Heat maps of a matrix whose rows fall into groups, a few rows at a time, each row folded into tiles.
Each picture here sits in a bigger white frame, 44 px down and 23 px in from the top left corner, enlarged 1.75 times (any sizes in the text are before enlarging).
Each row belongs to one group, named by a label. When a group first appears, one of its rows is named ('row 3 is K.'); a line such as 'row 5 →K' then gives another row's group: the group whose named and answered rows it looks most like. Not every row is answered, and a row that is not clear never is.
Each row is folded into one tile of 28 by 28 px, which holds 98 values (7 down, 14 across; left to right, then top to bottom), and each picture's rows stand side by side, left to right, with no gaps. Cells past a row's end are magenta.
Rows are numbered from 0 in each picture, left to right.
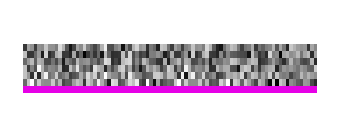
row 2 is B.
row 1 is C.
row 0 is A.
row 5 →B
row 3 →A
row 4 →C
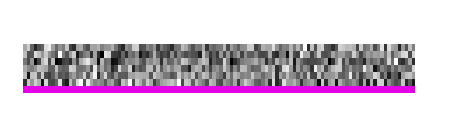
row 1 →A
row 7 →B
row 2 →C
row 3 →C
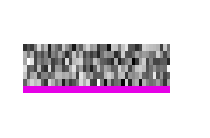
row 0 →B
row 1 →B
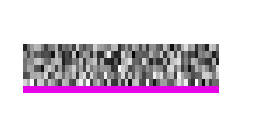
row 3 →B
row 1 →A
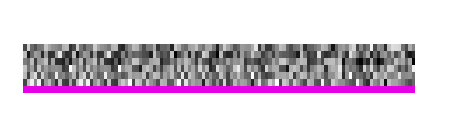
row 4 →A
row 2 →C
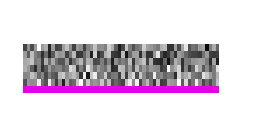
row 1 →A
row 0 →B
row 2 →A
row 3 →C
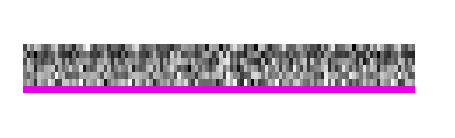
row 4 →B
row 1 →C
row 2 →C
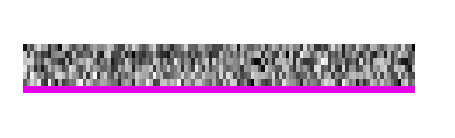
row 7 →A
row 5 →A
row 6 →B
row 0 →B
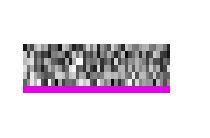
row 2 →A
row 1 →B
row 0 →B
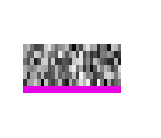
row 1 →B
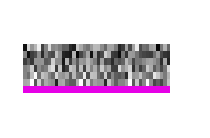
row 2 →C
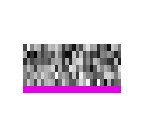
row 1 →B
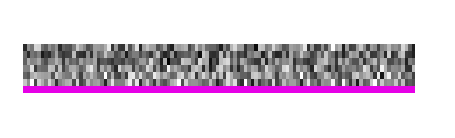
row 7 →A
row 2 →C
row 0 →C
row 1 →A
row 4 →B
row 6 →B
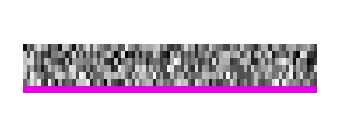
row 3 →B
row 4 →B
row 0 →B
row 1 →B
